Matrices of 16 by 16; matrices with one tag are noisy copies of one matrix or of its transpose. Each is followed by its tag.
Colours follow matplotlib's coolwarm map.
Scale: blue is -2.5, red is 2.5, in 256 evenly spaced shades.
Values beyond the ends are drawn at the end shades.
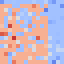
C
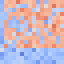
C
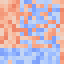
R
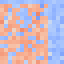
C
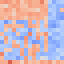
R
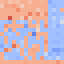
R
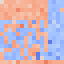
R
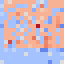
C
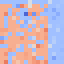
C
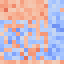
R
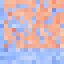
C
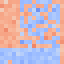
R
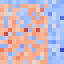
C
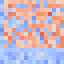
C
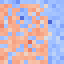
C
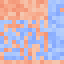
R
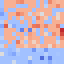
C
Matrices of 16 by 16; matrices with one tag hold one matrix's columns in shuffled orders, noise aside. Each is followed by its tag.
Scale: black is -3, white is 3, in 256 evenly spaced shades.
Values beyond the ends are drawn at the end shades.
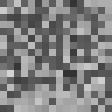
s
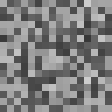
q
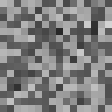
q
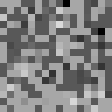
s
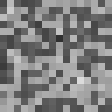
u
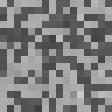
u
